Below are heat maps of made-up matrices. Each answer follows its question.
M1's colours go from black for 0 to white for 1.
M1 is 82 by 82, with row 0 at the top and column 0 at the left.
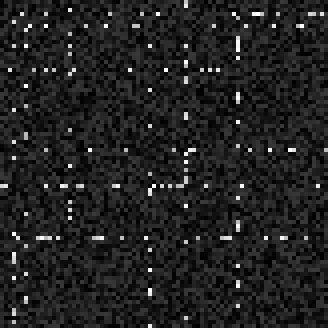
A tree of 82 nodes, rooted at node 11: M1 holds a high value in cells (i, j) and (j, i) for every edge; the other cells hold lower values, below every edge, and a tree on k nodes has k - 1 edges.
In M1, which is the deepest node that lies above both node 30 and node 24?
59
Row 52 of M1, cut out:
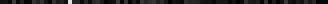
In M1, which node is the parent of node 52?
17
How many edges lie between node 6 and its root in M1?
1
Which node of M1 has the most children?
59
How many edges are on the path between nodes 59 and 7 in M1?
3
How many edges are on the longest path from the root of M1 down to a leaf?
2
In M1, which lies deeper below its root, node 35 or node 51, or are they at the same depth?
the same depth
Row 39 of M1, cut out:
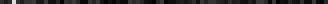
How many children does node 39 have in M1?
0
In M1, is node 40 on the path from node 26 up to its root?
no
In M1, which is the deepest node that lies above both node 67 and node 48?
37
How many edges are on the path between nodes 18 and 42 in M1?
4
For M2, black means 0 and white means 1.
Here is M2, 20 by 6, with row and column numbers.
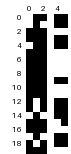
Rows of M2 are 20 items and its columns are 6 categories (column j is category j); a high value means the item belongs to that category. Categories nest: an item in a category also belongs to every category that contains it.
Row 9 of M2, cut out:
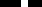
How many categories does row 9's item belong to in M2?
1
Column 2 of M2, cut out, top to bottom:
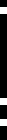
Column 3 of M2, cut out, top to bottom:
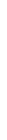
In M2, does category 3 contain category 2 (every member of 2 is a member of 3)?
yes
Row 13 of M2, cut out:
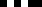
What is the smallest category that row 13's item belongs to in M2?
1
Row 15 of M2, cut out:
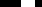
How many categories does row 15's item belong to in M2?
2
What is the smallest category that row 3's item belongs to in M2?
3
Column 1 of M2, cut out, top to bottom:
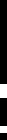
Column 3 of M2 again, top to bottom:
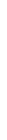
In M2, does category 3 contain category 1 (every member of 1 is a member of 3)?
yes
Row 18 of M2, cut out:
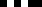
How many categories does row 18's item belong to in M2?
2
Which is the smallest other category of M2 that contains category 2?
0
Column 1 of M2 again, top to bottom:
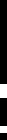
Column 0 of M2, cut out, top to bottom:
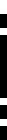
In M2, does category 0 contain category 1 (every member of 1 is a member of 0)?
no
